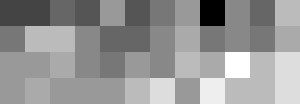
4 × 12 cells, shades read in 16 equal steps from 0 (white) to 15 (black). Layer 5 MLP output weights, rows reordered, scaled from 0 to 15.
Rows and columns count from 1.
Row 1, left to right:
11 11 9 10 6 10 8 6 15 7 9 4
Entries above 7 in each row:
8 5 1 0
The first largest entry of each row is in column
9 5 5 1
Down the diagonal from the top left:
11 4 5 6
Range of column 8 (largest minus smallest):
2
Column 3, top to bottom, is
9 4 5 6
